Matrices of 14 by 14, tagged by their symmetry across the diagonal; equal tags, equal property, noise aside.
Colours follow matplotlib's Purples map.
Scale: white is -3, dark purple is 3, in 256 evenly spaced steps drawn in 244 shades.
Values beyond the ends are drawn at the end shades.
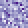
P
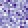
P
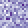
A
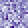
A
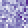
A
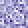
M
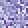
P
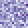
A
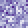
M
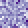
P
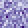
A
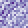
M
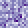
M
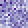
M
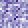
A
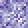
M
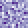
P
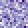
P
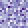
P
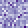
P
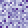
M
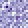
M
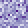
A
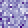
A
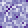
M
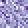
P
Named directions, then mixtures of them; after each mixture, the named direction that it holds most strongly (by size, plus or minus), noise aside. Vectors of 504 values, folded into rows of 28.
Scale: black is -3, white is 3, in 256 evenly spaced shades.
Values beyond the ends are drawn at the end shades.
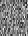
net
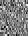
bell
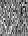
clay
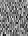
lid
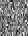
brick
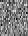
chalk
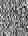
lid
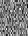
bell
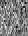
clay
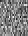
chalk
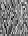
clay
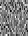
bell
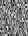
bell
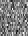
brick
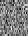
bell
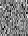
net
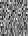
chalk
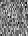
net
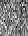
clay
